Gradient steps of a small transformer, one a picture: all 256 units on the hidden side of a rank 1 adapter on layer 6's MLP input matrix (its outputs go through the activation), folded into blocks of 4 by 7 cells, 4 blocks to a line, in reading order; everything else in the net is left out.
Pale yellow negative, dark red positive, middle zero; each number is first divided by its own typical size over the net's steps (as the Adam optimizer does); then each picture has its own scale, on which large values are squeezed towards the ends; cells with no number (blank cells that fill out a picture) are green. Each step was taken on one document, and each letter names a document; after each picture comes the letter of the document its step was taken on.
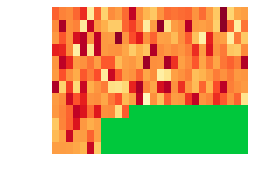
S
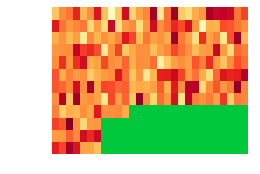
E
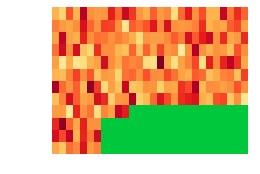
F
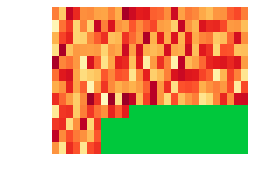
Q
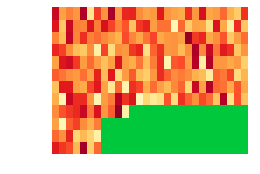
S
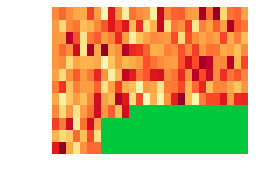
S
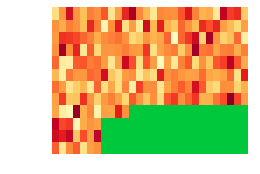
F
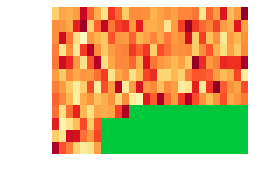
S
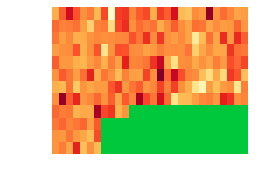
E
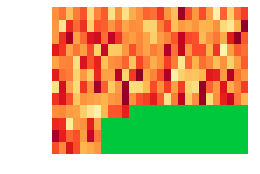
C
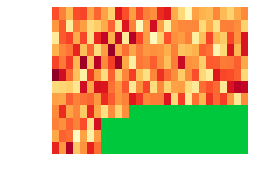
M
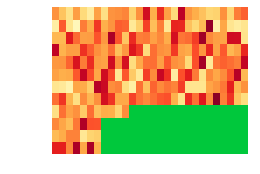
M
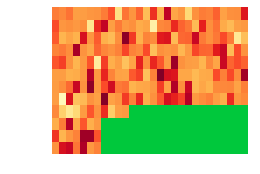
E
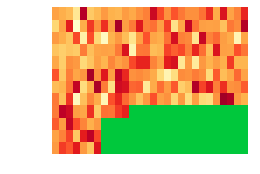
C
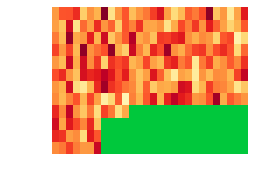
C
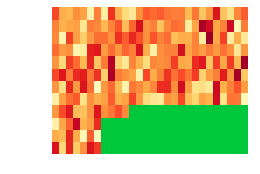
S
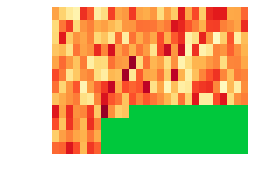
M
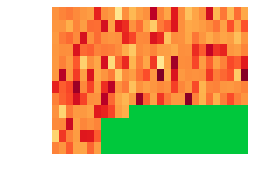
E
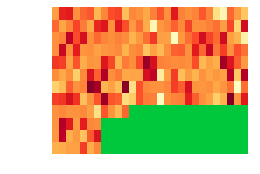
F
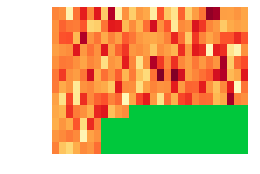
E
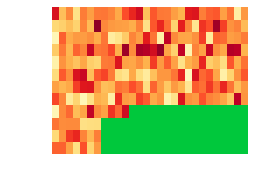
Q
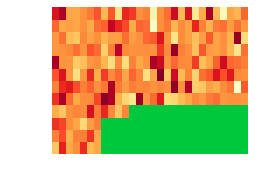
E
